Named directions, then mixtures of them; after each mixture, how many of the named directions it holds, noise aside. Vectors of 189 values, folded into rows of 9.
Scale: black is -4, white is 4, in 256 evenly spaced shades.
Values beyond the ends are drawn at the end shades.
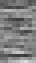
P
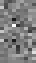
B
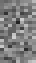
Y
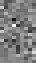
one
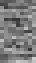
three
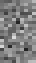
one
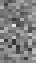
two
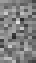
one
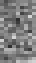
three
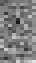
two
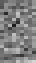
three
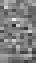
two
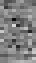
two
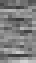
one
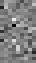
one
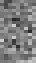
three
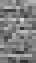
two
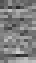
two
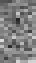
three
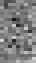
three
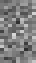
one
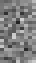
one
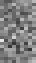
two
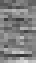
one
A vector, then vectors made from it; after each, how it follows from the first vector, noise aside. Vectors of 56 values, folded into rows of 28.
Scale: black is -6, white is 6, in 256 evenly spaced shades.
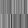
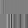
partly zeroed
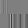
partly zeroed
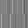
partly zeroed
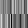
scaled up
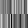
scaled up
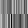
scaled up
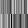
scaled up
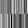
scaled up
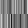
scaled up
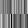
scaled up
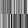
scaled up
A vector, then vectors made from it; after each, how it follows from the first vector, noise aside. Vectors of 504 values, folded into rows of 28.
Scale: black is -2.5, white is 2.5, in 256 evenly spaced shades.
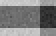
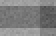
shrunk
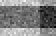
copied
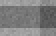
shrunk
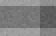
shrunk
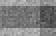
shrunk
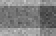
shrunk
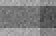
shrunk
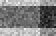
copied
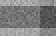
shrunk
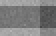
shrunk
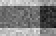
copied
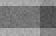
shrunk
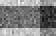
copied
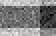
copied
